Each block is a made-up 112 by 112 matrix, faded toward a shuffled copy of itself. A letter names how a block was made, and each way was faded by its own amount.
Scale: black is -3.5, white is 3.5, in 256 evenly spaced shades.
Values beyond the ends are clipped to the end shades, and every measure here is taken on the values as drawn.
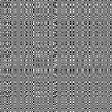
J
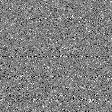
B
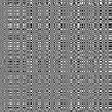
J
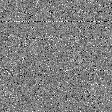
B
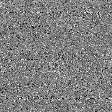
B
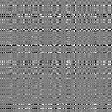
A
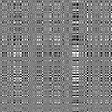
J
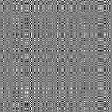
J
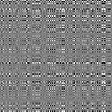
A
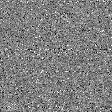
B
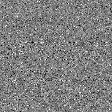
B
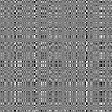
J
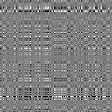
A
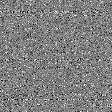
B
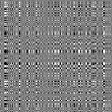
J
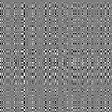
J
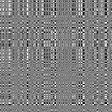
J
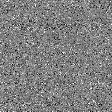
B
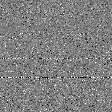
B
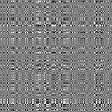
A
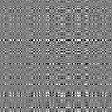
A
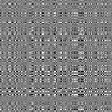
A
